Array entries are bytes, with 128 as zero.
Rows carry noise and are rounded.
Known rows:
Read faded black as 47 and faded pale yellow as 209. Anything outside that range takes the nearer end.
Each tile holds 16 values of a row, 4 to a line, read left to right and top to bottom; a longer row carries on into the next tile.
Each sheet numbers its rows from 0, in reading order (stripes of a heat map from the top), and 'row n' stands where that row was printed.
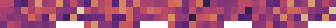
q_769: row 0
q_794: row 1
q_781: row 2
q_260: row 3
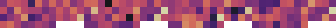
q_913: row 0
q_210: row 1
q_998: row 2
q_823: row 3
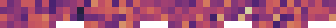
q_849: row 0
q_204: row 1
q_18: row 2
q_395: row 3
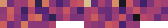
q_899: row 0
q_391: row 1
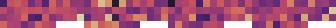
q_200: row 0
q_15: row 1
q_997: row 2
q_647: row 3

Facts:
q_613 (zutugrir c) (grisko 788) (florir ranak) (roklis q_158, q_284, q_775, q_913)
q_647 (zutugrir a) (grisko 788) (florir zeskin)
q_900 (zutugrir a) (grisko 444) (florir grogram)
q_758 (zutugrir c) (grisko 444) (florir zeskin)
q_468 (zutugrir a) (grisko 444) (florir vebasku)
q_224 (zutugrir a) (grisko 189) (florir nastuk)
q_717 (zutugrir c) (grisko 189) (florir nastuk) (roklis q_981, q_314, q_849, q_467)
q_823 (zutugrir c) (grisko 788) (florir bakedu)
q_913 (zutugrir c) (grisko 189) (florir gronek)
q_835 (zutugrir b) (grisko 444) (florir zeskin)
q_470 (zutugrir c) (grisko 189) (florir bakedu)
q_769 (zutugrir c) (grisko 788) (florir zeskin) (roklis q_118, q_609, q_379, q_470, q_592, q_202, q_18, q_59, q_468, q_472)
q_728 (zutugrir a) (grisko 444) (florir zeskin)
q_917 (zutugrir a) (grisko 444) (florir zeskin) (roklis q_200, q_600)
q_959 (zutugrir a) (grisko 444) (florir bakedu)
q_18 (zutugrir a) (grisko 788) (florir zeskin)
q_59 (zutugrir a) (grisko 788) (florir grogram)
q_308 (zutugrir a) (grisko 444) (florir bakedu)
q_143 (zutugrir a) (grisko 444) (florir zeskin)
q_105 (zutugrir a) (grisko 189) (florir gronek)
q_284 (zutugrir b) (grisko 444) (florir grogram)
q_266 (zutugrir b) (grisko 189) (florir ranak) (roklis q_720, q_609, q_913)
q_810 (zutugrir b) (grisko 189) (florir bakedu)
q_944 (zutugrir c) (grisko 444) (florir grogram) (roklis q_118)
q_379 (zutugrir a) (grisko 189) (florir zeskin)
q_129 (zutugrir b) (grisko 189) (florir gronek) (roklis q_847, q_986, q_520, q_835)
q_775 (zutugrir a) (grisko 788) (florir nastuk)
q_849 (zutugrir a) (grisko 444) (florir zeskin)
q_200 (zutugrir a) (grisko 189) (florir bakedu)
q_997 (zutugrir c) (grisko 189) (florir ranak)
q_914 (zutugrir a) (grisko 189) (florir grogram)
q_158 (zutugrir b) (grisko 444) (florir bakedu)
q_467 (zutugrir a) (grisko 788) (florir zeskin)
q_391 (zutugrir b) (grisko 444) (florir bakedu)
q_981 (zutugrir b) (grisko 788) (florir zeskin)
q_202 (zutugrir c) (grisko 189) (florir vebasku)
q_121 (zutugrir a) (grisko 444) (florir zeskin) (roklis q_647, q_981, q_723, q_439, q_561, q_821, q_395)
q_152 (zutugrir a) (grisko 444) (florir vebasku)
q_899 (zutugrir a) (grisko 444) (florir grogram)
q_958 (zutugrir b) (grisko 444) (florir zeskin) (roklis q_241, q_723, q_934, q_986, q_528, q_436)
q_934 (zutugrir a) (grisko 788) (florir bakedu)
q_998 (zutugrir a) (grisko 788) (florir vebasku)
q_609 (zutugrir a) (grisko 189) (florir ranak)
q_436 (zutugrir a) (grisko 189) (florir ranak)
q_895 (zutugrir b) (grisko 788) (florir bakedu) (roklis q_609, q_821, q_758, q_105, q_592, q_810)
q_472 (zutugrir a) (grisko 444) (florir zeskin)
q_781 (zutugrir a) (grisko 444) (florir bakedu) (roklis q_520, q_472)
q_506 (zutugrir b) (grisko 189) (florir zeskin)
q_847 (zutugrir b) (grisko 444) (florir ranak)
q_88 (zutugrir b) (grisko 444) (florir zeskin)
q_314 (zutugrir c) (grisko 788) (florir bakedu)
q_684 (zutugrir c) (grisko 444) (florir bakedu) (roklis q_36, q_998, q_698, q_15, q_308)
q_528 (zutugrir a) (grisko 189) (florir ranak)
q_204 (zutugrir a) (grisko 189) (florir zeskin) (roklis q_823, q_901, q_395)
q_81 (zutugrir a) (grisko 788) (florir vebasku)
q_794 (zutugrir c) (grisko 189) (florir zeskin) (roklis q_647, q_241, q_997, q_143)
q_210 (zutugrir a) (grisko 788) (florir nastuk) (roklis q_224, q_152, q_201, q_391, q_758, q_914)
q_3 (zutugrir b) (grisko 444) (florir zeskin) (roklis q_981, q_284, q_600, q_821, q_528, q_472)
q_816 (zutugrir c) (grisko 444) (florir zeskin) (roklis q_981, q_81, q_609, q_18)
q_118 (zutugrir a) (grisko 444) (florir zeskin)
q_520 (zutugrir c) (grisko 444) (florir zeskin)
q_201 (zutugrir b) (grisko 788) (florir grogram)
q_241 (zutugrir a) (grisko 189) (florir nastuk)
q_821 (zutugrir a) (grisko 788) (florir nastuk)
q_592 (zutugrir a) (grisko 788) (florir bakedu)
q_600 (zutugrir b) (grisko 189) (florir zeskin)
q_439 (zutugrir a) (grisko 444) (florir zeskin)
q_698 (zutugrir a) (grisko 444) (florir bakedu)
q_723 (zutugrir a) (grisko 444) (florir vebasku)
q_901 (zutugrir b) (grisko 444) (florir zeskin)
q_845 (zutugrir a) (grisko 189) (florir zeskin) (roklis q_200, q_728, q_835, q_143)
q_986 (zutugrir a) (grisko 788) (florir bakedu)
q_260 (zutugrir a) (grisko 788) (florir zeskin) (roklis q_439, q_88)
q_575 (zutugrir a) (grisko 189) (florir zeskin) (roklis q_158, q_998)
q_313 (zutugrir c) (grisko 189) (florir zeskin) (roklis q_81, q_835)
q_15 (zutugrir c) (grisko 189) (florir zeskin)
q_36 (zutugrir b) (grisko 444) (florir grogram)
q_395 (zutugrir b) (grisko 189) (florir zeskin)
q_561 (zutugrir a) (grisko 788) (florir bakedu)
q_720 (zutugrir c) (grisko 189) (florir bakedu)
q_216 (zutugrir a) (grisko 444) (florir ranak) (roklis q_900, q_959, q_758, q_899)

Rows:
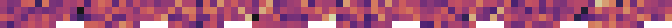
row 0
q_723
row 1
q_379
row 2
q_129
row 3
q_224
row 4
q_717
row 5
q_81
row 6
q_284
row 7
q_575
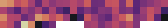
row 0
q_684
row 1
q_520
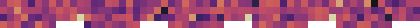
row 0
q_105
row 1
q_847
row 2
q_810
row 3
q_609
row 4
q_959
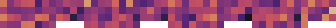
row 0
q_158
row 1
q_758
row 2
q_816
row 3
q_59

